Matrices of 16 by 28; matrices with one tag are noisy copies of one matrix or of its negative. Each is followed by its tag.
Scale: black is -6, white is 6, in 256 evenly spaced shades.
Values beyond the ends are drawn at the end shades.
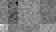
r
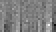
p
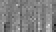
p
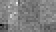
r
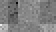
r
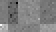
r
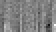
p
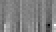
p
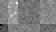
r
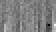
p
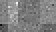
r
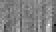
p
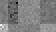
r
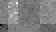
r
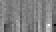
p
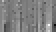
p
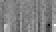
p
